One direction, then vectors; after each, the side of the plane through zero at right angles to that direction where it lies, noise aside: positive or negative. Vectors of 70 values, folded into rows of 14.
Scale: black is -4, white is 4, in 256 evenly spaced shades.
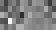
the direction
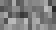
positive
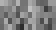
negative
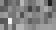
positive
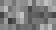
negative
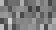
positive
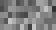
positive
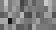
negative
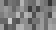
positive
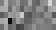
negative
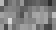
positive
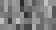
negative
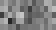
negative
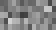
positive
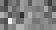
positive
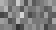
negative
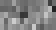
positive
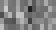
negative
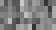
positive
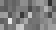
positive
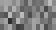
negative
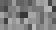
positive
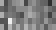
positive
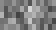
positive
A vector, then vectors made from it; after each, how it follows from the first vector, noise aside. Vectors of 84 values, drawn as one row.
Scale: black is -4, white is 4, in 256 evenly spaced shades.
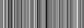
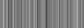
shrunk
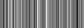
negated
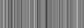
shrunk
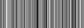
reversed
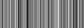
wrapped around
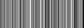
wrapped around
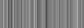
shrunk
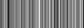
wrapped around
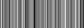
wrapped around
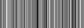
reversed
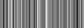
negated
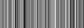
wrapped around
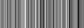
wrapped around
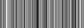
reversed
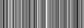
negated
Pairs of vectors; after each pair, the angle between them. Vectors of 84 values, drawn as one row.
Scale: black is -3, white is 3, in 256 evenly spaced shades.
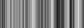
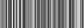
partly aligned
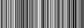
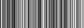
nearly opposite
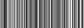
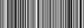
nearly opposite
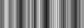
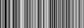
partly opposed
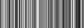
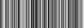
orthogonal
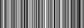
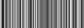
partly opposed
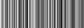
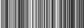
partly aligned
